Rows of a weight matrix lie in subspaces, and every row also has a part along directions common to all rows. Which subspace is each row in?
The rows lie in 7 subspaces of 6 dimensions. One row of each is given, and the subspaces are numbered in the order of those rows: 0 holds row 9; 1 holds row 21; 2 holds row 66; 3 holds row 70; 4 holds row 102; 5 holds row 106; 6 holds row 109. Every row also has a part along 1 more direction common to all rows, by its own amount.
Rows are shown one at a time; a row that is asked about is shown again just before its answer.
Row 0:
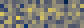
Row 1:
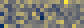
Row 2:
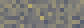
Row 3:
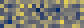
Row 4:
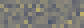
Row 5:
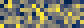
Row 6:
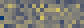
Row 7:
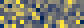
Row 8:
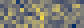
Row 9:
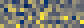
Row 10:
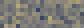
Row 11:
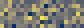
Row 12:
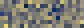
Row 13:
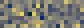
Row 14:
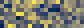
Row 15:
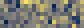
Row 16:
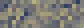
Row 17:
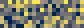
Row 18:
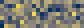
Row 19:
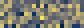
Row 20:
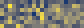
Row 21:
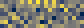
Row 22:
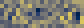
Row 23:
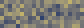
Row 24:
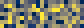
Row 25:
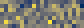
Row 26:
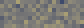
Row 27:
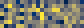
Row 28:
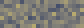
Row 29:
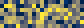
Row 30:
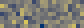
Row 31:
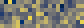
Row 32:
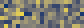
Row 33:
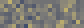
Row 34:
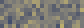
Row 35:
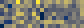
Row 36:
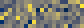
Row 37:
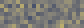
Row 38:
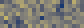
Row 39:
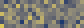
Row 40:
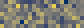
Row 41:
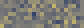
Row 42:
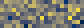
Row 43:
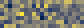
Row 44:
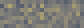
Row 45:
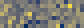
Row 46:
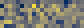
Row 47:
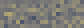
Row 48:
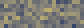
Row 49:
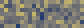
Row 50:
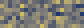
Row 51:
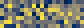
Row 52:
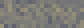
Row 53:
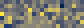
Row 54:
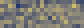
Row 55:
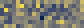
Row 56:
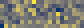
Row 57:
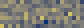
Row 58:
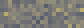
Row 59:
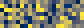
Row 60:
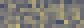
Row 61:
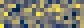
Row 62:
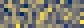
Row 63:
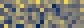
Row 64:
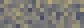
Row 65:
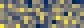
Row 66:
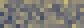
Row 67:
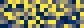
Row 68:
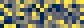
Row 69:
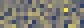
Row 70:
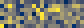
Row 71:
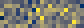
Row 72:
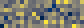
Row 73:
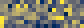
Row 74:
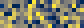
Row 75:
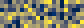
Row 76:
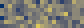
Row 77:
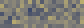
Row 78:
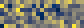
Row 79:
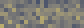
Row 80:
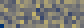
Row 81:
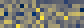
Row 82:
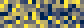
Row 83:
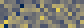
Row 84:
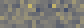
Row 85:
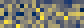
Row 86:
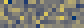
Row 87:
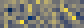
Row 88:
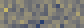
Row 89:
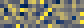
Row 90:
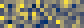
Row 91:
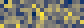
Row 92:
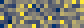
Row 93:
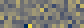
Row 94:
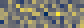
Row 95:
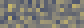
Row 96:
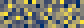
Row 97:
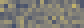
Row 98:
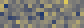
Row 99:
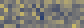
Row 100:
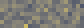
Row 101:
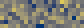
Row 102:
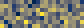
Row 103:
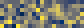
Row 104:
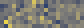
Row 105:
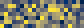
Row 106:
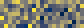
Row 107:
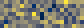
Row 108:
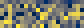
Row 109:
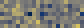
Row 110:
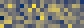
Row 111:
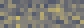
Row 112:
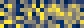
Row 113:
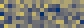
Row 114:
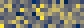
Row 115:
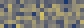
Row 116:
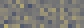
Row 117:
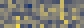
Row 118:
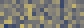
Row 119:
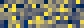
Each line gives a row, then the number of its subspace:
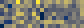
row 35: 0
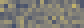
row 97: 2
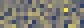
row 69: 5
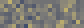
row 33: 2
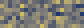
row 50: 0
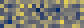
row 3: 5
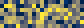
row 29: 0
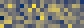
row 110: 5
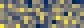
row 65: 1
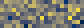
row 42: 4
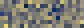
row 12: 0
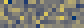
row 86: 0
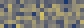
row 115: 5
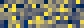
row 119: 0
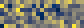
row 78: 3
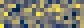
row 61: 3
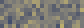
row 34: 6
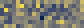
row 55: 0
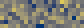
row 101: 1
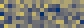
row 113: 4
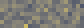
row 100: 5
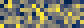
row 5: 0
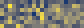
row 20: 1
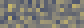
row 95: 1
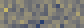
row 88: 6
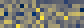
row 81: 3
